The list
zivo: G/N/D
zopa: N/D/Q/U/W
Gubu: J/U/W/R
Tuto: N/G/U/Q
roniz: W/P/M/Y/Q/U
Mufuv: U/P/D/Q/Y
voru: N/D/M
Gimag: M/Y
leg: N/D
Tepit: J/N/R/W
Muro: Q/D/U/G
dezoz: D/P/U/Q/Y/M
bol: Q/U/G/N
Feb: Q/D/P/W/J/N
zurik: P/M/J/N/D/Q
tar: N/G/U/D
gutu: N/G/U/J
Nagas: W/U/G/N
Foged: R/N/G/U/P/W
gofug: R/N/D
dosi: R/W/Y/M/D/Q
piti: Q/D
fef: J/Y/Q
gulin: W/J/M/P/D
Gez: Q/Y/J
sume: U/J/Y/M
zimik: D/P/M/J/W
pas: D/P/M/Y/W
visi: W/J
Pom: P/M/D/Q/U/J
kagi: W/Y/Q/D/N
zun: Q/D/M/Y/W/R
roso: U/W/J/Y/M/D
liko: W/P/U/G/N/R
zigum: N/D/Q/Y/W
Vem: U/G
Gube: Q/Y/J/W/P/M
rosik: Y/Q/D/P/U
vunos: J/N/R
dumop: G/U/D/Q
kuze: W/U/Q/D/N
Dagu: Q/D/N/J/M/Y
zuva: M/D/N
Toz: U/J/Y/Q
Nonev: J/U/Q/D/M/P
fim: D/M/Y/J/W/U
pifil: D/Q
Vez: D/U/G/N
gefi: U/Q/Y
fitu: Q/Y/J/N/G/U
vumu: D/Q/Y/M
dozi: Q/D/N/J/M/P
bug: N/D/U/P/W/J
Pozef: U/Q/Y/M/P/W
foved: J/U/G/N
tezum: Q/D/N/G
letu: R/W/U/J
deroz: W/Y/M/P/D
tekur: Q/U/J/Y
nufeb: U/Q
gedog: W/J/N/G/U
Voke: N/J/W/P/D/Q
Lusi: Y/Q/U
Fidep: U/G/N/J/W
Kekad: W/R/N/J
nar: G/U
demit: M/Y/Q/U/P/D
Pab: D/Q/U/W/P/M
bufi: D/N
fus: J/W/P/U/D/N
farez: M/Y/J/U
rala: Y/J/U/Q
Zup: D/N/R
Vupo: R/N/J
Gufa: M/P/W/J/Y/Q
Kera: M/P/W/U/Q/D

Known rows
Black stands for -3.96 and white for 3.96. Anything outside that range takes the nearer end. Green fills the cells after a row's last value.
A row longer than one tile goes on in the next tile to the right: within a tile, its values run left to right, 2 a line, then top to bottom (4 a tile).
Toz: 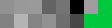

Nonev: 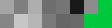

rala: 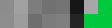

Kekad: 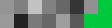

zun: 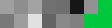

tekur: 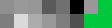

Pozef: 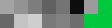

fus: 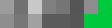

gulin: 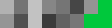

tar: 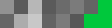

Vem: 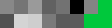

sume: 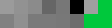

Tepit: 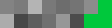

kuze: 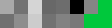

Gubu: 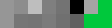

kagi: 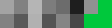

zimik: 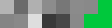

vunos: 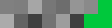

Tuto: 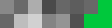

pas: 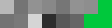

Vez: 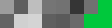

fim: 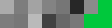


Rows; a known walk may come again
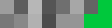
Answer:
voru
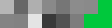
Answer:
zimik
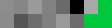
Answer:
letu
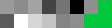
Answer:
nufeb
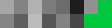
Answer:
kagi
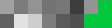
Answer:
Mufuv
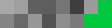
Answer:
farez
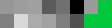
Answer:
tekur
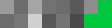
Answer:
liko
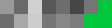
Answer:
zopa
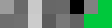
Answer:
Nagas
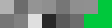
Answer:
pas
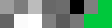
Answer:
Muro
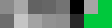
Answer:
Lusi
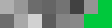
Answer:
demit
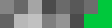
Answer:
Tuto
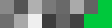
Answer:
zivo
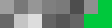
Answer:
dezoz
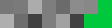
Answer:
vunos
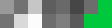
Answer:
tezum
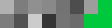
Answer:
deroz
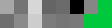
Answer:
kuze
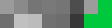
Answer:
rosik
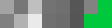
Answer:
Feb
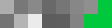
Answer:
Pom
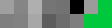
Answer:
roso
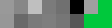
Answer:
Gubu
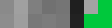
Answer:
rala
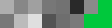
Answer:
vumu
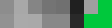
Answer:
Gez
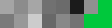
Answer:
zun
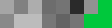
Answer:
Nonev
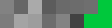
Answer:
gutu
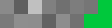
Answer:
Zup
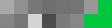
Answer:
Gufa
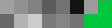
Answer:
Pozef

